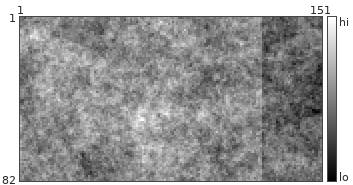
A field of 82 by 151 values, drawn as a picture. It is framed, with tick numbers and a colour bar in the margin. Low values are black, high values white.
Grain: blotchy. Histogram: bell-shaped. Average level on the scale: 50%. Seam: vertical, 80% of the way across, the left part higher.
